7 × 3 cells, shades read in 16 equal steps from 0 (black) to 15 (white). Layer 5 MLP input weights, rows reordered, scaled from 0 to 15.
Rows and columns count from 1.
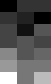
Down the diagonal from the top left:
0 2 5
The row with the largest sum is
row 7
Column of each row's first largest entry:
2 1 3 2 1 1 1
